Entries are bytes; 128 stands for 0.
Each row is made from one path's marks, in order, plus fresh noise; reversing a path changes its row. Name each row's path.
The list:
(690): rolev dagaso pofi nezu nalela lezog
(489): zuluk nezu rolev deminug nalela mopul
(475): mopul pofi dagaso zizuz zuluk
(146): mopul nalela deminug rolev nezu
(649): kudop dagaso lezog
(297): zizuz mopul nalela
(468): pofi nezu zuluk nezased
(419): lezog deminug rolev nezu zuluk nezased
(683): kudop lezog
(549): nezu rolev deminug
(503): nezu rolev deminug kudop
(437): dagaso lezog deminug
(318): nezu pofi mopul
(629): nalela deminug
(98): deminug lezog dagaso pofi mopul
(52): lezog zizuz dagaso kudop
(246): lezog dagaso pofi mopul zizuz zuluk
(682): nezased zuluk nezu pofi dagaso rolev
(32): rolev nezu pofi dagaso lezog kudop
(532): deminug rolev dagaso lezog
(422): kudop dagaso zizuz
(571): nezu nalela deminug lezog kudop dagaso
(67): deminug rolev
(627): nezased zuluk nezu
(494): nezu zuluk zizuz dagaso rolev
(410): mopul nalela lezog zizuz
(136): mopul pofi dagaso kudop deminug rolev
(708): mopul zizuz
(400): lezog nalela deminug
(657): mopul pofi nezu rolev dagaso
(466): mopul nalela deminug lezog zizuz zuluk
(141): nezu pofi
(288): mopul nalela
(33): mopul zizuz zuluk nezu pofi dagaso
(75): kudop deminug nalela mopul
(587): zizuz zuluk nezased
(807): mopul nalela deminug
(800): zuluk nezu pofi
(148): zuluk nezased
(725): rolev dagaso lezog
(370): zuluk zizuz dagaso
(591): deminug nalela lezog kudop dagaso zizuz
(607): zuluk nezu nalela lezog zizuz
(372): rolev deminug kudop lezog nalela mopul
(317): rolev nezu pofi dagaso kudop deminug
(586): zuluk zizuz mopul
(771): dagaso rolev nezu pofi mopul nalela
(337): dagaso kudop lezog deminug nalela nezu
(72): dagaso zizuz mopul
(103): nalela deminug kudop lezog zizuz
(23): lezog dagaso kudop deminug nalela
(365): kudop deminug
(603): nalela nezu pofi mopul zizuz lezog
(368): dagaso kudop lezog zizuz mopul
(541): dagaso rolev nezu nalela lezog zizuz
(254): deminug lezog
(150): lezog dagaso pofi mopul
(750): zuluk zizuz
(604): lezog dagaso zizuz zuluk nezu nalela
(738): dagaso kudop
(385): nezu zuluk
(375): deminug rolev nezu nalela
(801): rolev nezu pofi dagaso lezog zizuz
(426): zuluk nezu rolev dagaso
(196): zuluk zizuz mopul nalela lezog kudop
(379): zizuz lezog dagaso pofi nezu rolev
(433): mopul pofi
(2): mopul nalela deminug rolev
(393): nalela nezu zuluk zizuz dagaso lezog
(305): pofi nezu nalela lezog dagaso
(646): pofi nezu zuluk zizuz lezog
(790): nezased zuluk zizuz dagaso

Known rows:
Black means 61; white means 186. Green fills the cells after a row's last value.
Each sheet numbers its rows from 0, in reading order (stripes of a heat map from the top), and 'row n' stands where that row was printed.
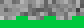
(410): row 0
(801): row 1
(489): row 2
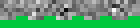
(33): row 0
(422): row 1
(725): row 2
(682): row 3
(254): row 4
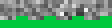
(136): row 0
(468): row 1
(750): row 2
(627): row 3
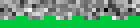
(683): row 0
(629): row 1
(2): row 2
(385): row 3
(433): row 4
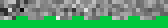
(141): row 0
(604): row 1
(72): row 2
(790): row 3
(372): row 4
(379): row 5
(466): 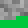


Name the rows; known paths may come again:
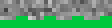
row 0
(603)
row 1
(657)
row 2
(571)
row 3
(604)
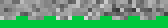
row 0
(410)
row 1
(591)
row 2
(807)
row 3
(297)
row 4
(318)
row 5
(246)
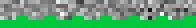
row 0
(2)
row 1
(103)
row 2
(365)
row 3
(146)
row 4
(33)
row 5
(738)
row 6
(72)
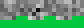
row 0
(646)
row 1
(725)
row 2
(136)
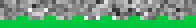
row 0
(98)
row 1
(629)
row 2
(372)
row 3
(288)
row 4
(433)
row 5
(422)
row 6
(532)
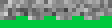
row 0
(370)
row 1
(475)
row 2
(368)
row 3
(419)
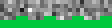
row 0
(800)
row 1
(148)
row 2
(503)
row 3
(771)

